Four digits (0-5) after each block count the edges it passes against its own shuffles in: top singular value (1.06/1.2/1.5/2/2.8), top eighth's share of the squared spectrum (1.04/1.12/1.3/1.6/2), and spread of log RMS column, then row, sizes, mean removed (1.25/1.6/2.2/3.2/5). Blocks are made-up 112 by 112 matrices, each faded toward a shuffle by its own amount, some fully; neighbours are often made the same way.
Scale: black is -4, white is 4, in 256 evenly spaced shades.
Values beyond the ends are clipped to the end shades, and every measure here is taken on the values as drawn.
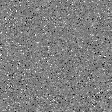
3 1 0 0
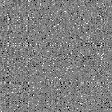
4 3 2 2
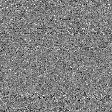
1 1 0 3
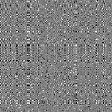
5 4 3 3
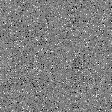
3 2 1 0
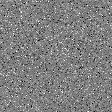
0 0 0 0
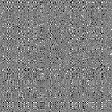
5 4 3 3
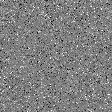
2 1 0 0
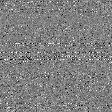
2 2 0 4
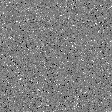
0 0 0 0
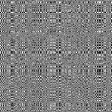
5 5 4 4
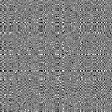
5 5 4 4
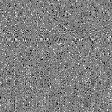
4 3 2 1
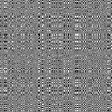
5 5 4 4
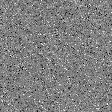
2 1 0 0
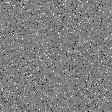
1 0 0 0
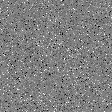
0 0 0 0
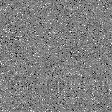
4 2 1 1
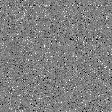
3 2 1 1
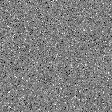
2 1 0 0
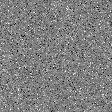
0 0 0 0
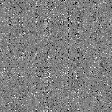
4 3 2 2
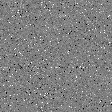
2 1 0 0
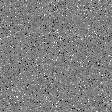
0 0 0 0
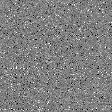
3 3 1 2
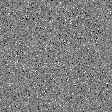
2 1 0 0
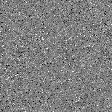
3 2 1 0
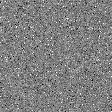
3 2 0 0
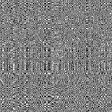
5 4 3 3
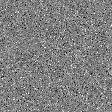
2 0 0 0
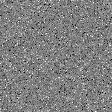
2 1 0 0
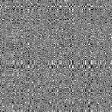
5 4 3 3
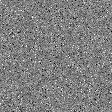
1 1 0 0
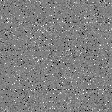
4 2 0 1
